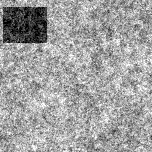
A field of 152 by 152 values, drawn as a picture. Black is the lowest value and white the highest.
An odd patch, lower than its surroundings, sits in the top left. The texture is blotchy. The ninth with the lowest average is the top left. Neither half mirrors the other.
